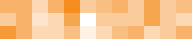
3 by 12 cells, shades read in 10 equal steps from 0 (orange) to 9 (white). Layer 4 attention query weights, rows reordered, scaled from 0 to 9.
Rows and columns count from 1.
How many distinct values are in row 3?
6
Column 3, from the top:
6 7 6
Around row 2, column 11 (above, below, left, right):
5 5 2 6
